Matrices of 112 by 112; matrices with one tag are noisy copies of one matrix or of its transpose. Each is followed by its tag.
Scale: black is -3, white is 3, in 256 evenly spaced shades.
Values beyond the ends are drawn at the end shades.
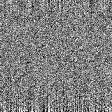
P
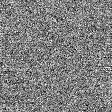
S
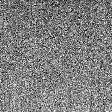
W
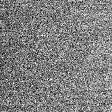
W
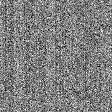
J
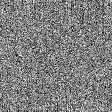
S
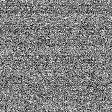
J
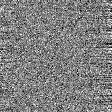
P
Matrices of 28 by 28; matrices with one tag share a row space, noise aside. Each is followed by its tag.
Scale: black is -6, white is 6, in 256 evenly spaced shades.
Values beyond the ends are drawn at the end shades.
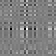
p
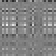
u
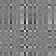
p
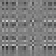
u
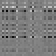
u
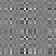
p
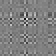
p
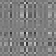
p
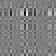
p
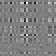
p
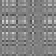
u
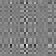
p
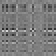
u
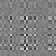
p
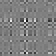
p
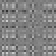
u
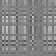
u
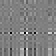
p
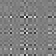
p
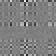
p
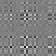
p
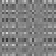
u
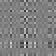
p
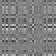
u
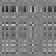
u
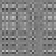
u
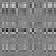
u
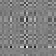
p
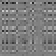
u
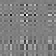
p
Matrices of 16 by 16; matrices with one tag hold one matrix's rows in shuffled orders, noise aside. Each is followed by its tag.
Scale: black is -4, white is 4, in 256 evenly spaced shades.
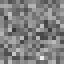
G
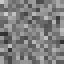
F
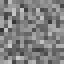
G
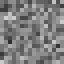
F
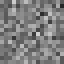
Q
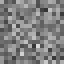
Q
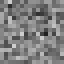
G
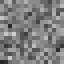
F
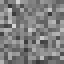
G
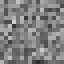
G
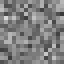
F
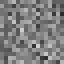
Q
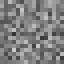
Q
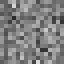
Q
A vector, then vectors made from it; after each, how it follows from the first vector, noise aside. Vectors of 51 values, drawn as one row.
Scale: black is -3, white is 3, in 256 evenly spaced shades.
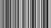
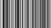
reversed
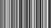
negated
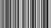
copied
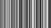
negated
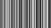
negated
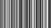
negated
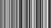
negated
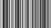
reversed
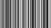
copied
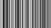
reversed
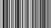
reversed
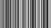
copied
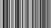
reversed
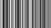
reversed
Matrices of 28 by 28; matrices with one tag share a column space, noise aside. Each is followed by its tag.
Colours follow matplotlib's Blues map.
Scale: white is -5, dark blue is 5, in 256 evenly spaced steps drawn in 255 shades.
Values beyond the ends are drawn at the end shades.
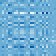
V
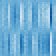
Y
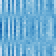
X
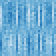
Y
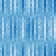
X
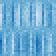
Y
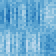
Y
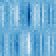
Y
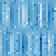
Y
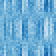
X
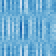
X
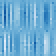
Y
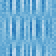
X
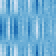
X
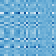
V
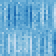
Y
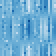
X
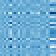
V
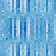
X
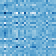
V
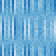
X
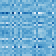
V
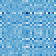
V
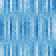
X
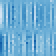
Y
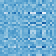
V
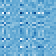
V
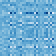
V
